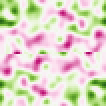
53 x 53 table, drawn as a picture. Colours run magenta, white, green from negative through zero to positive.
A half turn leaves it unchanged. There is no overall slope. There is no seam. The texture is blotchy.
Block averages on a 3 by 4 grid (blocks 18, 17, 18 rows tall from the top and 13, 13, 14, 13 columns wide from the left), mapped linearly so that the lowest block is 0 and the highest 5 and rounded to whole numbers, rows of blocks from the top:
5424
1001
4245
